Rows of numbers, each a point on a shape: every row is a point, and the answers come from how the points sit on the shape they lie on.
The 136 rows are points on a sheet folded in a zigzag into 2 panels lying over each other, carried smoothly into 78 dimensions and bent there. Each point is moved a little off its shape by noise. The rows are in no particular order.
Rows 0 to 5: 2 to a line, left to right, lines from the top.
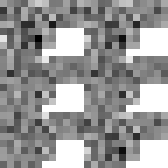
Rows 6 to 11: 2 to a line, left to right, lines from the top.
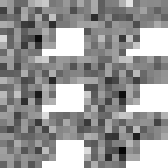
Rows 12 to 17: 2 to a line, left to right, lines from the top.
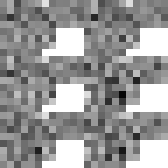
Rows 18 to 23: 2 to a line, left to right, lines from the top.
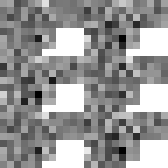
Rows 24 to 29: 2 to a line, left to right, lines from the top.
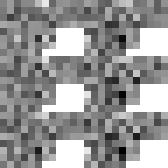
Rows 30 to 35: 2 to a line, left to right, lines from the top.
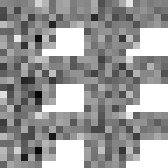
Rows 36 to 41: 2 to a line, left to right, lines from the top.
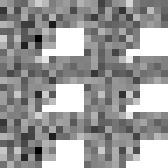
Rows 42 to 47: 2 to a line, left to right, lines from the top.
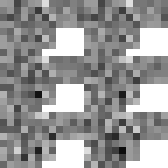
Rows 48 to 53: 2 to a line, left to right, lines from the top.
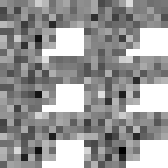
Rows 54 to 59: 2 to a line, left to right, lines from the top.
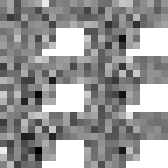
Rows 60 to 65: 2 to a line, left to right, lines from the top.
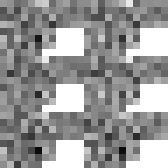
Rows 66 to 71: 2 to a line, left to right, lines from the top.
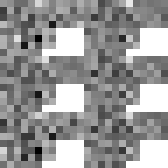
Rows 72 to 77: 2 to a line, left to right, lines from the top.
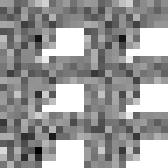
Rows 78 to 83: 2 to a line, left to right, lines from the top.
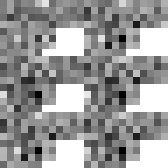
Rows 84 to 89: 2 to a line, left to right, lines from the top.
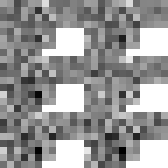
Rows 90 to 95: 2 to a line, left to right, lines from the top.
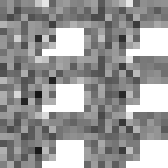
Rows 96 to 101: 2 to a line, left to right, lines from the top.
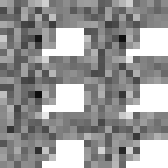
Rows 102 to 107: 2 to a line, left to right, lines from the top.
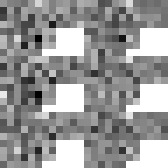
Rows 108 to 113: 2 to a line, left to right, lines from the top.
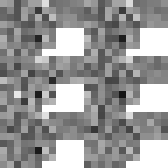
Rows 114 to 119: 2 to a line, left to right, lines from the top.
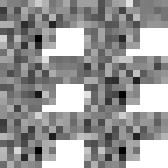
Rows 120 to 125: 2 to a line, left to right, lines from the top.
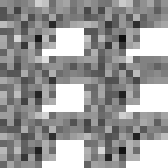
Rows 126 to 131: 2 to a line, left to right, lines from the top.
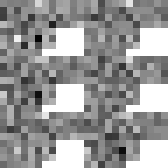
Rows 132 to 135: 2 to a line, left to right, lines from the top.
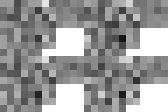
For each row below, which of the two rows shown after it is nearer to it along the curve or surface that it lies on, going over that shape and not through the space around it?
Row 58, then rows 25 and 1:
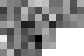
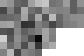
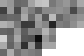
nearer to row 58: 25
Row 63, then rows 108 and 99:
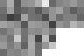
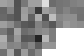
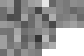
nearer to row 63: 99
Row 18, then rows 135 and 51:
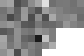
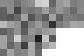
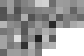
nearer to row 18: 135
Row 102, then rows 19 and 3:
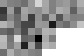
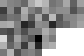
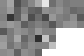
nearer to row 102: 19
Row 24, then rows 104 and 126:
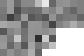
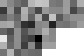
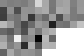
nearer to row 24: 126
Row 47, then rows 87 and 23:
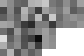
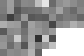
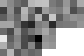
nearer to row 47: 23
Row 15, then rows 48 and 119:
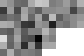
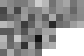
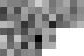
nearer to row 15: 119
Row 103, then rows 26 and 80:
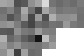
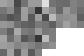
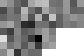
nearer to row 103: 80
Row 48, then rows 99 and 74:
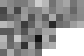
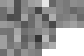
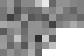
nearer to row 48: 74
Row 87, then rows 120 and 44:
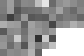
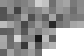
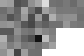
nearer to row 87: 120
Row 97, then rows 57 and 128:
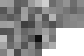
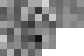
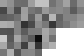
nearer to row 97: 128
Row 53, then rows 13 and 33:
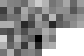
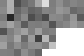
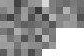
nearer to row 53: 13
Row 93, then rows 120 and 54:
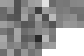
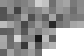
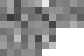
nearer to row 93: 54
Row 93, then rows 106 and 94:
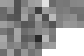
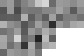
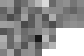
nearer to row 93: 106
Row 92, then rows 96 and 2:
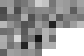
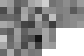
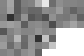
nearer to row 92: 96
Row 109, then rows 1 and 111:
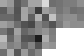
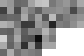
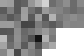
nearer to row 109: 1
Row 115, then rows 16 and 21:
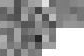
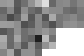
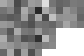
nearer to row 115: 21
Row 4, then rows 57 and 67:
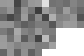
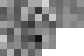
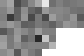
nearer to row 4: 57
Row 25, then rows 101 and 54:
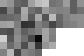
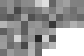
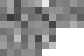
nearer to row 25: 101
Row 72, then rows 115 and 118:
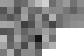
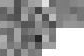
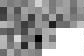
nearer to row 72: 118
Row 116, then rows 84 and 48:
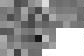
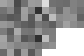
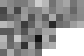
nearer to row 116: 48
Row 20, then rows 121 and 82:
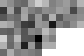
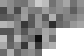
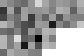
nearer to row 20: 82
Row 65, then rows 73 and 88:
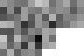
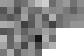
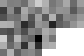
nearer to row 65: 88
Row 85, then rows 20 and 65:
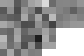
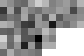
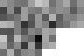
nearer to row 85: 20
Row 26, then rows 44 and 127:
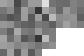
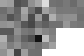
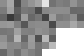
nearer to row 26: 127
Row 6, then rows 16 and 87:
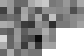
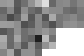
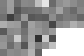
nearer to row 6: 16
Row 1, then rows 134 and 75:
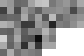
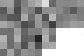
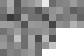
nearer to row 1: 134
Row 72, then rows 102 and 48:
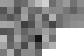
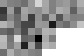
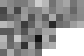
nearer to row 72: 48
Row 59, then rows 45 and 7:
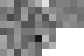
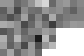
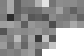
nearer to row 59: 45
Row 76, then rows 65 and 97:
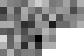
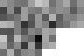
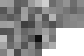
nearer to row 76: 65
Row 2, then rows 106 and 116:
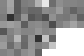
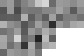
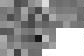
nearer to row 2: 116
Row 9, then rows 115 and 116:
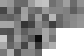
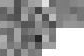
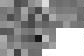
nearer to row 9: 116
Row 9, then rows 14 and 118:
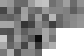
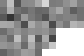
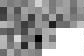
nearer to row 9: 118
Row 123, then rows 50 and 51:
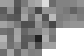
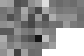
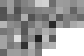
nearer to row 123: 51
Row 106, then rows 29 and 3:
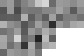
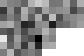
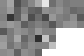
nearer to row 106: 29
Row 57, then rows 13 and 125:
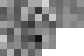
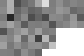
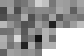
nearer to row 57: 125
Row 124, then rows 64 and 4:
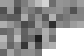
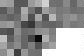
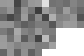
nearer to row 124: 4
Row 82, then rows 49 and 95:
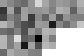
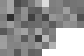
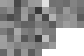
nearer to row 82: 95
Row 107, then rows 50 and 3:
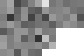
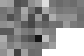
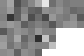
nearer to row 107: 3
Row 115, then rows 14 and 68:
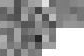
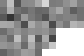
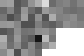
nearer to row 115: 14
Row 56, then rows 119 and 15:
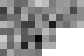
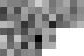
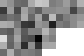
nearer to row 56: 15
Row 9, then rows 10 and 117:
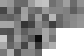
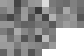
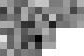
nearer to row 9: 117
